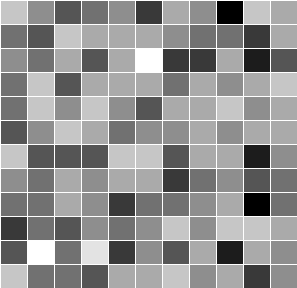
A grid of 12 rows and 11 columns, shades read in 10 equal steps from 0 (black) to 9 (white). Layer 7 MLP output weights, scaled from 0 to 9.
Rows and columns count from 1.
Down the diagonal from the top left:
7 3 6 6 5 5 3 4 6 7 5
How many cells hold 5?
26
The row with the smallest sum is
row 9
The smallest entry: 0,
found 2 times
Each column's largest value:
7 9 7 8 7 9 7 6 7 7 7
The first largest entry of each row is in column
1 3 6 2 2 3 1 3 3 7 2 1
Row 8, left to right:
5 4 6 5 6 6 2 4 5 3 4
